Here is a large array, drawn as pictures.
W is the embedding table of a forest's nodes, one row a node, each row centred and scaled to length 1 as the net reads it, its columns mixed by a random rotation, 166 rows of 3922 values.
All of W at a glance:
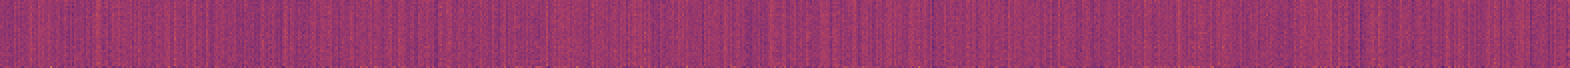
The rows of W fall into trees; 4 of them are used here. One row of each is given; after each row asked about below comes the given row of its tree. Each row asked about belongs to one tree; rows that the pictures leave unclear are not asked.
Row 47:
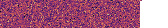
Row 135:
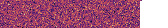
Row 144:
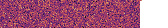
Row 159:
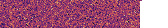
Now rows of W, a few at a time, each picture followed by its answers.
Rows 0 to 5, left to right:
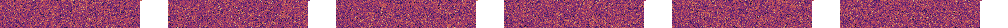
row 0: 144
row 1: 159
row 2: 144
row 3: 144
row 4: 144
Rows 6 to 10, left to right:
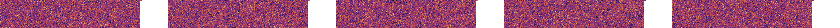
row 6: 159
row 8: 144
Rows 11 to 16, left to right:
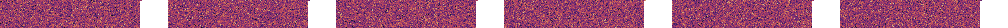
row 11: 144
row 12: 159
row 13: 144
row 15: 159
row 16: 159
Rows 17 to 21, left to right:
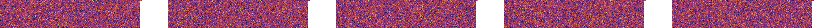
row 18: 159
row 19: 144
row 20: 144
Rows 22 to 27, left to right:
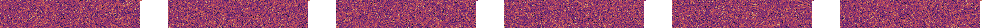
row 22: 144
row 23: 144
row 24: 47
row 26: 159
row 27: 144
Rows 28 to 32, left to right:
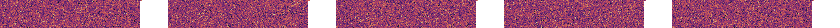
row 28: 144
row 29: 144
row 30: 144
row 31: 159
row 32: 144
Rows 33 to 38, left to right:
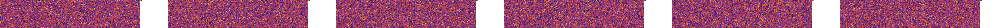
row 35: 159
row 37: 144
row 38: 159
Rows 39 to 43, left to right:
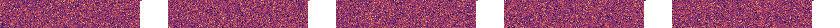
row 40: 144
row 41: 144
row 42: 47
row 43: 47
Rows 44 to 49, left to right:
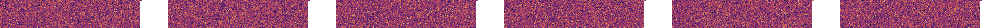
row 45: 135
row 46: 159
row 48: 144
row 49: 159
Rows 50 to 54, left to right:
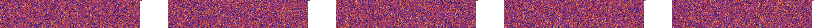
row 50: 135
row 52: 159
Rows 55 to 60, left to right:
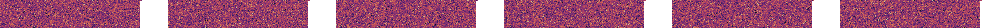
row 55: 159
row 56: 159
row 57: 47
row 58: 144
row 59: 47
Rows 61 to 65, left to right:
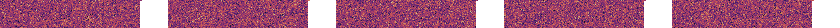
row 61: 144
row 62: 144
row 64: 159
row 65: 144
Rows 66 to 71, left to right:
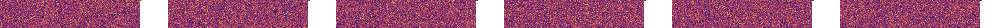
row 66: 144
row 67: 135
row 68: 159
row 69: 159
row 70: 159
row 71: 159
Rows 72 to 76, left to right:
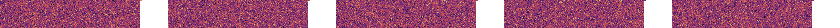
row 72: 144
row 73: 159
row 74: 144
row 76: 159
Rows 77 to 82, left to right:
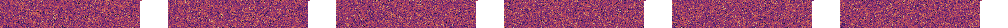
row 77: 144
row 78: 144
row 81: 159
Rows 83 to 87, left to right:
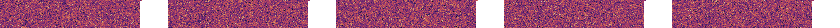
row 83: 47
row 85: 144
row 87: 159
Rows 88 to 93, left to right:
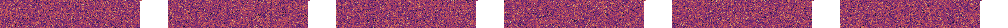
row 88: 159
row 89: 144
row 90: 159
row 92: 159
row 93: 47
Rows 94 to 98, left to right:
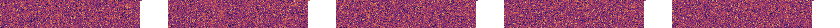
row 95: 144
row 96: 47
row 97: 159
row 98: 159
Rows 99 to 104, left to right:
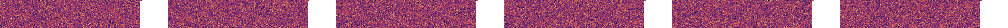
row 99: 159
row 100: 144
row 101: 159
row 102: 159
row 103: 144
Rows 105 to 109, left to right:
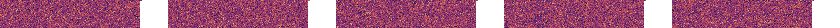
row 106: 144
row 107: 144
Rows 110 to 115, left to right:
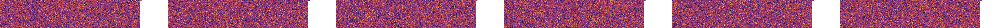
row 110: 159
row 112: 144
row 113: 144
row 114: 159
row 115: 47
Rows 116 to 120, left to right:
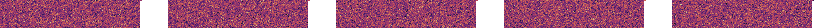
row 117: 144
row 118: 144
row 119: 144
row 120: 135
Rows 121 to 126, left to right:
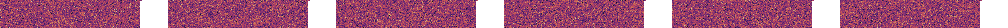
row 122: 144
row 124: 159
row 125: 159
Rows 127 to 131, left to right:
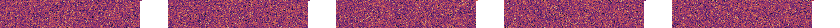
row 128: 159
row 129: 144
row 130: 159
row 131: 159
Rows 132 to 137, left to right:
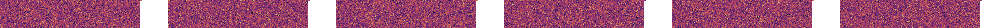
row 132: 144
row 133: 47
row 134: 144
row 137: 47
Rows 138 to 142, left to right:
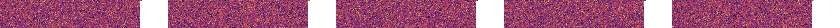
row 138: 159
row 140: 159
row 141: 159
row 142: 144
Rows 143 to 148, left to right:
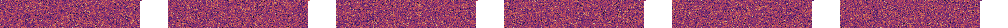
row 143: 47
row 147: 135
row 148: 159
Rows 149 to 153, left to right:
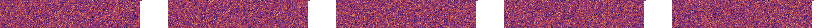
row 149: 159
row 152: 144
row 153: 144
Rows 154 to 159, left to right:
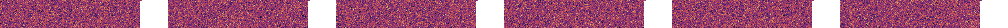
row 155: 159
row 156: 159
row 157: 159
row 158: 144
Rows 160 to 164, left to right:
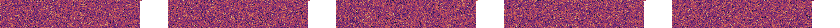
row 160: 159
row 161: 159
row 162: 144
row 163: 159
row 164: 159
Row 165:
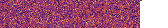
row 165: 144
